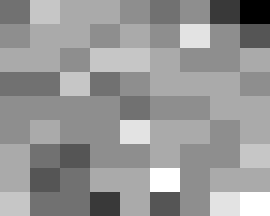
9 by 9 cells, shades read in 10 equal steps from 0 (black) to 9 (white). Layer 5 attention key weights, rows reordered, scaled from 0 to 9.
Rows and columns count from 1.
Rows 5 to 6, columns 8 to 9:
6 6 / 5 6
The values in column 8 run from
2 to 8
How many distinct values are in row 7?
5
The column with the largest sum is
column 5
